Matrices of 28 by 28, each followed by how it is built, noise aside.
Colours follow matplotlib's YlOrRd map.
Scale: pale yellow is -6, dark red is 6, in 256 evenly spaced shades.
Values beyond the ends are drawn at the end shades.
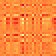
low rank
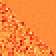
lower triangular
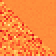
lower triangular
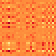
low rank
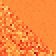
lower triangular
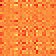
low rank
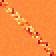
banded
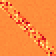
banded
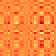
low rank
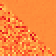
lower triangular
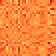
low rank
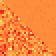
lower triangular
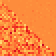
lower triangular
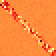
banded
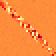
banded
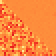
lower triangular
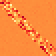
banded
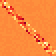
banded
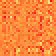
low rank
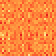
low rank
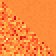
lower triangular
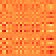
low rank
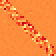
banded
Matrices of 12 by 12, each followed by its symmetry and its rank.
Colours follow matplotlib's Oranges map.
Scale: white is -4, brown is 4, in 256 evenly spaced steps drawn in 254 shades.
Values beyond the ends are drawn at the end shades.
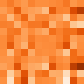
antisymmetric, rank two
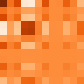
symmetric, rank one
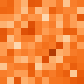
symmetric, full rank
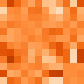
antisymmetric, rank two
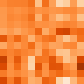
antisymmetric, rank two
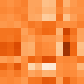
antisymmetric, rank two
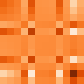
symmetric, rank one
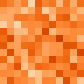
neither, full rank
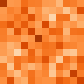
symmetric, full rank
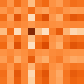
symmetric, rank one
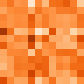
antisymmetric, rank two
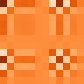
symmetric, rank one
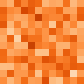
neither, full rank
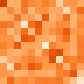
symmetric, full rank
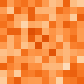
symmetric, full rank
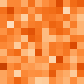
neither, full rank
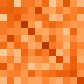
symmetric, full rank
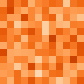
neither, full rank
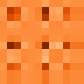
symmetric, rank one
